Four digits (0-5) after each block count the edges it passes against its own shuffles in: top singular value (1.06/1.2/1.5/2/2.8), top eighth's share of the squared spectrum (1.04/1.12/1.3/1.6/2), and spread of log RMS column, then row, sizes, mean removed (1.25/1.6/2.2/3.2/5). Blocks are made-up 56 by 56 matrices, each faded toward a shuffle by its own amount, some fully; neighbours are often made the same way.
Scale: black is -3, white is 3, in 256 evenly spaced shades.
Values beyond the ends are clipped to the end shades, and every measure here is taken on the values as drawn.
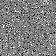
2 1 0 0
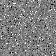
0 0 0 0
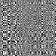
5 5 4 3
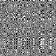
4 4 3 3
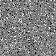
2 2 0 0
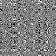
4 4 3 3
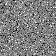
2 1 0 0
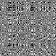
4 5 3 3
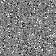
2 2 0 0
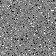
0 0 0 0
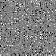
3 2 1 1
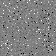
2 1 1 0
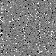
3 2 1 0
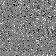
1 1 0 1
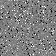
2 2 0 0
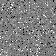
0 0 0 0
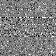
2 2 0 3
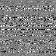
2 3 0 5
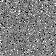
0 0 0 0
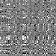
4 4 2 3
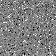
2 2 1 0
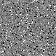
0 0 0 0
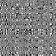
4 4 3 3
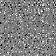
3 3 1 2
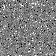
2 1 0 0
